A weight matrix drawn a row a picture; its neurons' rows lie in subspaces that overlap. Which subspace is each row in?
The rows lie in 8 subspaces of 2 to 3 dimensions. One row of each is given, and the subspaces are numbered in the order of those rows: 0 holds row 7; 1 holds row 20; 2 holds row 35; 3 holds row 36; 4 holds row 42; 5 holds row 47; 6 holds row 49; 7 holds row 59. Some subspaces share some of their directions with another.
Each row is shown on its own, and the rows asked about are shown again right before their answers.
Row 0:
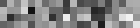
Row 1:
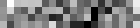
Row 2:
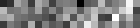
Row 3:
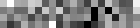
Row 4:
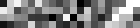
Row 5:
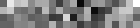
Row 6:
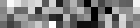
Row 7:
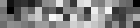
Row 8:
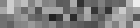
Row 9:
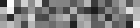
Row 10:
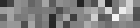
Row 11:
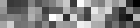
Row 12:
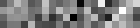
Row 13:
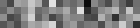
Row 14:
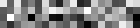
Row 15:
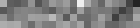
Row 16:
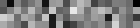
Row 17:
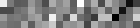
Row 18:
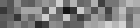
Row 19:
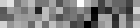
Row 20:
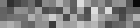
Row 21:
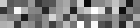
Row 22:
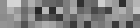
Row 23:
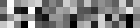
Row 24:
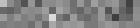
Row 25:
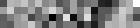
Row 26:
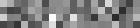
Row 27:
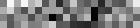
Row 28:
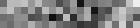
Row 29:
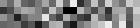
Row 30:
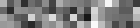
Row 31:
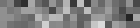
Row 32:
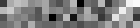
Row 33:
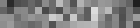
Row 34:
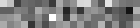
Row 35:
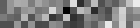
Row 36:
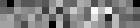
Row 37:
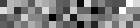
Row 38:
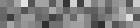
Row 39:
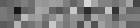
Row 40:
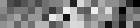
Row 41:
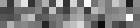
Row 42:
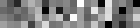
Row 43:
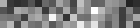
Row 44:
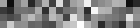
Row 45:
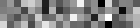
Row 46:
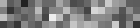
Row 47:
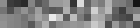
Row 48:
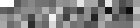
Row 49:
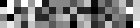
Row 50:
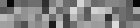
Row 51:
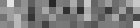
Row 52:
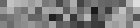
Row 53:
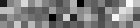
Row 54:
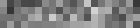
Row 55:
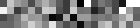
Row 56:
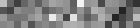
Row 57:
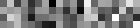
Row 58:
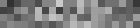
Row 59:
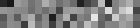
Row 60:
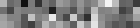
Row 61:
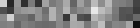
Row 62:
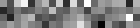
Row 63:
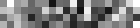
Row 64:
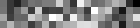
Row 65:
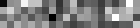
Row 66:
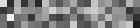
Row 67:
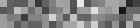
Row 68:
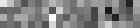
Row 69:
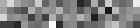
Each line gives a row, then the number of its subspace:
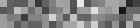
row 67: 0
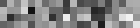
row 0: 6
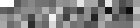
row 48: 7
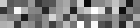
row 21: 0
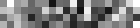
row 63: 7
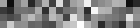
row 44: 5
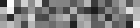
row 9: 6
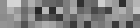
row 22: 2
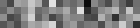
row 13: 7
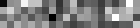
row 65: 4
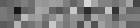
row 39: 0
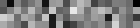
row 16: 3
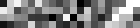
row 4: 1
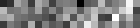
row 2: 1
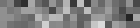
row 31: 5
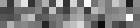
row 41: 5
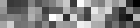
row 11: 6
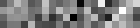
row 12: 4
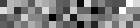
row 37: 0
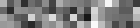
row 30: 2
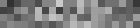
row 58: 2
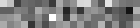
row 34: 7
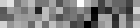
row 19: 1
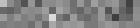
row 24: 4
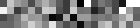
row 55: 0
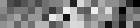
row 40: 2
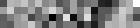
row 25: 2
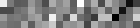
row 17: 7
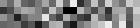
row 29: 2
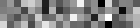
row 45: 4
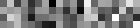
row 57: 7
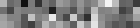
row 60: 2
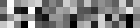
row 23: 6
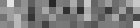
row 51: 7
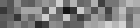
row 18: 2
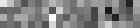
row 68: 4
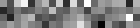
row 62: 5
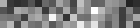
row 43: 0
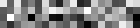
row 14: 6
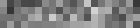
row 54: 0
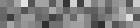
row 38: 5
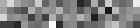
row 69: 1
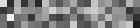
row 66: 6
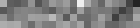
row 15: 1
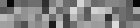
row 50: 3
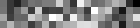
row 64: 6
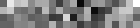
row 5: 3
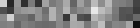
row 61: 6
